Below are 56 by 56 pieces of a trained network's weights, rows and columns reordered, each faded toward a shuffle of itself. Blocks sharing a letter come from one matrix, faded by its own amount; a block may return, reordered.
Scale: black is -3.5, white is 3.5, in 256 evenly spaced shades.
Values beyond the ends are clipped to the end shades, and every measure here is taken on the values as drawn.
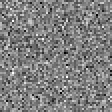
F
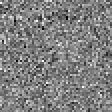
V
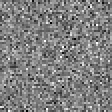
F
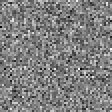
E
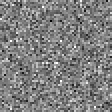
F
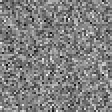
E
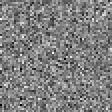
V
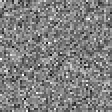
F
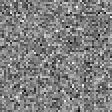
E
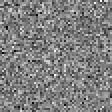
F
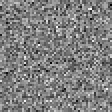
E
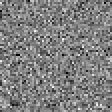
V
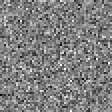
F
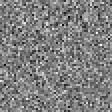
E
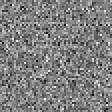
V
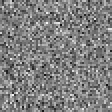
E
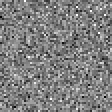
F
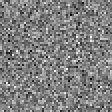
V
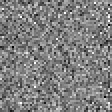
V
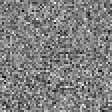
E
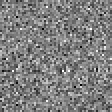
V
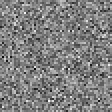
E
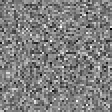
V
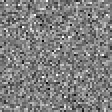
F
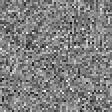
E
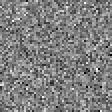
F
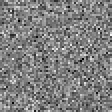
F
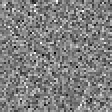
F
